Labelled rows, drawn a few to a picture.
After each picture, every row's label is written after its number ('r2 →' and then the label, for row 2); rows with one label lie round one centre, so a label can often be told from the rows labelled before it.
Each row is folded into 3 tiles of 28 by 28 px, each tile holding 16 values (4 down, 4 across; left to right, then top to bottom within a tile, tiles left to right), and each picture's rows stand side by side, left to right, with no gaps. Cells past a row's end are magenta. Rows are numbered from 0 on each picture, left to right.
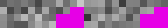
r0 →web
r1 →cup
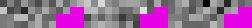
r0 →web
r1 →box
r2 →cup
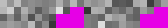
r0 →box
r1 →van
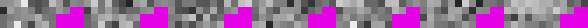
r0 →van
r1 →van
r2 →web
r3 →cup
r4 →van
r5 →cup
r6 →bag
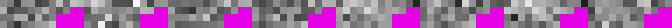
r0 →web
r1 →van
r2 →web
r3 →web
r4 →bag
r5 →cup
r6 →bag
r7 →van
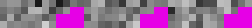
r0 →cup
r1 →cup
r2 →van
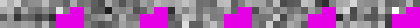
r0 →box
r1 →web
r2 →van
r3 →van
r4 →box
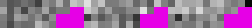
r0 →web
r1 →box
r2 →bag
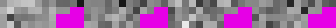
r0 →bag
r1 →cup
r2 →van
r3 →cup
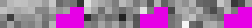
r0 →bag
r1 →box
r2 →van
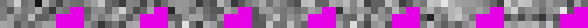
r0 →cup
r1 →cup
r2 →van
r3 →van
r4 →van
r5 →bag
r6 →box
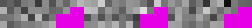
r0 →web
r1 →box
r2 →cup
